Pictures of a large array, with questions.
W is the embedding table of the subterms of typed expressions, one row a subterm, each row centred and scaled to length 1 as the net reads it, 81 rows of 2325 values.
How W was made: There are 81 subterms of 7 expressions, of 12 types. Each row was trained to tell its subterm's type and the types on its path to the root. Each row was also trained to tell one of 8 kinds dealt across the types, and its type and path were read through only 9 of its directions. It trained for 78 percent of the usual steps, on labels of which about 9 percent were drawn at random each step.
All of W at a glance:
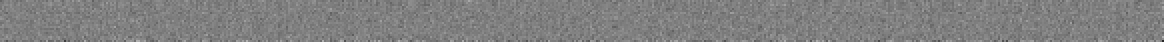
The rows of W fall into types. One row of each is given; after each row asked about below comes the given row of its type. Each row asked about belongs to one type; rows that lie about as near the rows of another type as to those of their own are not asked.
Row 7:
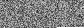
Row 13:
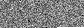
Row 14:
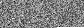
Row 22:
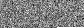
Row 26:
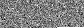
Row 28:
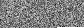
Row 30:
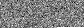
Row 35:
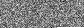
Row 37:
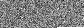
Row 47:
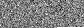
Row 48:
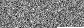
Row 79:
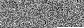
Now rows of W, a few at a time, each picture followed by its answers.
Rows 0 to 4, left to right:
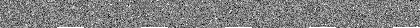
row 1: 30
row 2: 47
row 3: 47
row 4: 28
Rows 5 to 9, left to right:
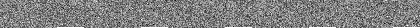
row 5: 14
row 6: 30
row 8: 28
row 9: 30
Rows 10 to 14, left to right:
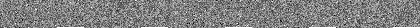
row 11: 35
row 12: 30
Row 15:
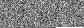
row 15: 7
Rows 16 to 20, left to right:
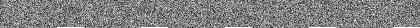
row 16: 14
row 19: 7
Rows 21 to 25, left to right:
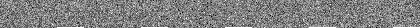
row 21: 35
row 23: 22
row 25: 13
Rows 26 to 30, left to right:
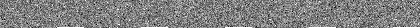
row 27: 48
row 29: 48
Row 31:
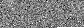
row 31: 35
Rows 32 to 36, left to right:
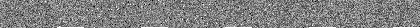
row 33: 37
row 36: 14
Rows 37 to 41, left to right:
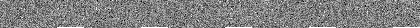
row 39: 37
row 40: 28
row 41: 79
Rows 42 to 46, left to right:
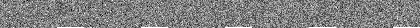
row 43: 13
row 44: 79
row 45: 48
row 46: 13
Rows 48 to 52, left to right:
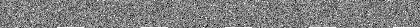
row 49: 7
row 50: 35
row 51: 13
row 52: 28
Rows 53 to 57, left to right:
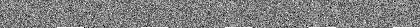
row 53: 28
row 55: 7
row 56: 7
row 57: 22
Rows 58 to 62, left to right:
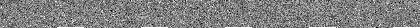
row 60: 7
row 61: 22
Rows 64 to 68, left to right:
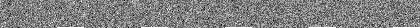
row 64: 79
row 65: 22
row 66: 26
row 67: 13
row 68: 79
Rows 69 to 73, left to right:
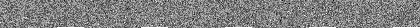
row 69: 14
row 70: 13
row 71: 14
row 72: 48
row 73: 14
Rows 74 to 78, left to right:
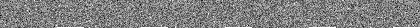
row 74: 30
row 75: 35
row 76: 30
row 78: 79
